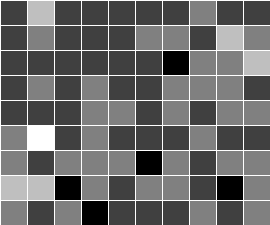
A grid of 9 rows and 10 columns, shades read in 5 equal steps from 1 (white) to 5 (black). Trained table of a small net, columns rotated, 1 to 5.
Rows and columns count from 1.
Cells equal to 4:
44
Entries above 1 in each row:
10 10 10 10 10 9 10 10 10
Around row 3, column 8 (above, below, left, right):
4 3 5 3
